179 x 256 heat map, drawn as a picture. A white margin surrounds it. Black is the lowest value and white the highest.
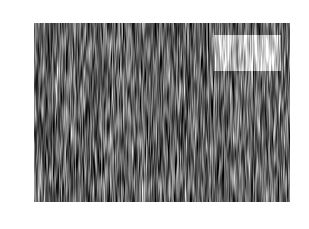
Grain: streaks running down. Odd patch: higher, in the top right. Ninth with the highest average: top right.
